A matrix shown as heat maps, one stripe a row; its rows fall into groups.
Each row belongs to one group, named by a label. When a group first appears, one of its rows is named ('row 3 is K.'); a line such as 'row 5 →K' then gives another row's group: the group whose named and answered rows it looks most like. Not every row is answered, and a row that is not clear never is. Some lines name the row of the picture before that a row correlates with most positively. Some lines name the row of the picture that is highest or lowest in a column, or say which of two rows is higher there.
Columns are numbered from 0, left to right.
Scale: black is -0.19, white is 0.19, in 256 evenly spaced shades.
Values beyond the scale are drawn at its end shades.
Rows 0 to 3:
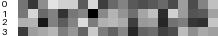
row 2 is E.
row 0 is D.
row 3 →D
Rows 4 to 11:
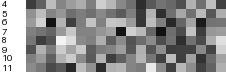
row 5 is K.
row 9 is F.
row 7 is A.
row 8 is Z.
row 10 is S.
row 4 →D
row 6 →E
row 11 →E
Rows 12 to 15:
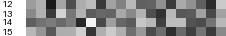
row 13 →F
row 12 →E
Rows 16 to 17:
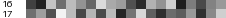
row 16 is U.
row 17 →A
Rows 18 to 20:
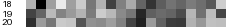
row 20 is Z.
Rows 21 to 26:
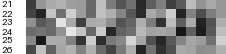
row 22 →U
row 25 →A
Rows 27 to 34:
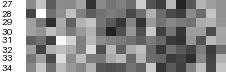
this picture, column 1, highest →28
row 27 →F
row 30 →K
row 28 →Z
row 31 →Z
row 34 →K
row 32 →A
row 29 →K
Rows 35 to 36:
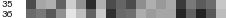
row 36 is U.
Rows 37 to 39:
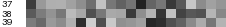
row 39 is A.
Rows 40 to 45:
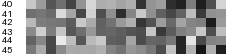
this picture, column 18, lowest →42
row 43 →K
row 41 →A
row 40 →E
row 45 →S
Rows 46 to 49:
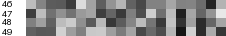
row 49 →S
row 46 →E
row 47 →K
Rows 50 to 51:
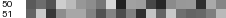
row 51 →K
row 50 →A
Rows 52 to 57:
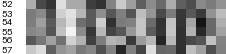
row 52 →F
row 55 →S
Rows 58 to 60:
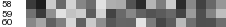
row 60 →A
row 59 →D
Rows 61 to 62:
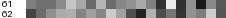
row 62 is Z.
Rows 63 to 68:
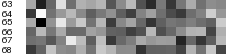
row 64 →Z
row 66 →K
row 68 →D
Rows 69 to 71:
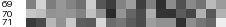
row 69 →K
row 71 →U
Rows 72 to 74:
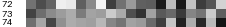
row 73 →Z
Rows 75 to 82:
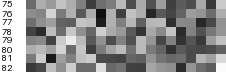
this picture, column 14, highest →78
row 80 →F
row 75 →F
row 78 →U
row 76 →A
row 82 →U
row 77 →E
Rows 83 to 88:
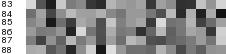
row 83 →F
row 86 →E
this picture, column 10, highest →87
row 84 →S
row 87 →A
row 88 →E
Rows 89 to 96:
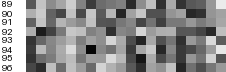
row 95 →Z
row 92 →U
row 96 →U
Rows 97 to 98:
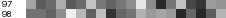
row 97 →A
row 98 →U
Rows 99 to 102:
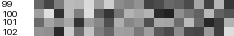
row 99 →D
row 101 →E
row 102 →F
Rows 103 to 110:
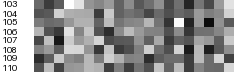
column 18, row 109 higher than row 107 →Yes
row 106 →F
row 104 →D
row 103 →Z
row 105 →S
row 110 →K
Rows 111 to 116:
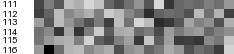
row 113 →A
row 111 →K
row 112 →D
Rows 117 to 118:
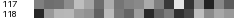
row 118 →D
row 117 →S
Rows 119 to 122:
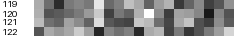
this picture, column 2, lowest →119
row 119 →E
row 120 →A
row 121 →A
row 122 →Z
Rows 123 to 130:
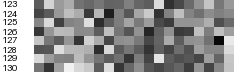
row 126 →D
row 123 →K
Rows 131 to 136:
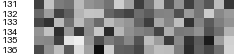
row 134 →E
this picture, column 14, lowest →132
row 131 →Z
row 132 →K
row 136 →U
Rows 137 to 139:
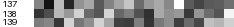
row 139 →K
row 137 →U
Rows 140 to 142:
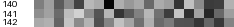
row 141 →S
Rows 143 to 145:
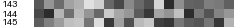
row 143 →K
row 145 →A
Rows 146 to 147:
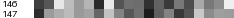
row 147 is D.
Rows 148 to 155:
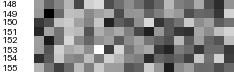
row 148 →E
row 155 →A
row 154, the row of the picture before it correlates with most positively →147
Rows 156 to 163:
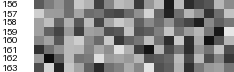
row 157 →A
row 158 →F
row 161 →Z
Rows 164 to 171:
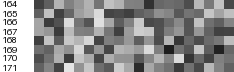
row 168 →F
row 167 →S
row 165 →K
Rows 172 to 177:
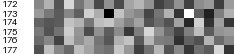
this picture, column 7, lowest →173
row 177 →Z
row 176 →F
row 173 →E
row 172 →F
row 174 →S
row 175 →A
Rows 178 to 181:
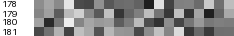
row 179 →S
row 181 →U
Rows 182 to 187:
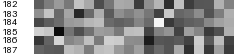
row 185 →E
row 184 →K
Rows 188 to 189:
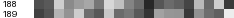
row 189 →U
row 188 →D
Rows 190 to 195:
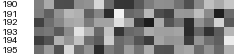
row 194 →U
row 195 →F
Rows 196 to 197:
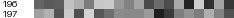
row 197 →F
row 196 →S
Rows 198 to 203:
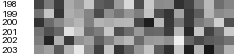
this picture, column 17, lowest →203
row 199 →F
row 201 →S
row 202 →U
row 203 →S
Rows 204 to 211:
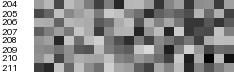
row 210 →S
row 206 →F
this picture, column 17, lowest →210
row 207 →Z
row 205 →D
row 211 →U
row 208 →K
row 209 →A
